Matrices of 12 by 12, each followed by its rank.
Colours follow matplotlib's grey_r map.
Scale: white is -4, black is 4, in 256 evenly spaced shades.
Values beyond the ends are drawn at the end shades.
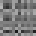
two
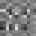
two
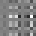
one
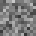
full rank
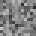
full rank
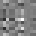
two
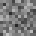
full rank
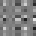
one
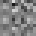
two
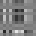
one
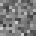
full rank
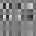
one
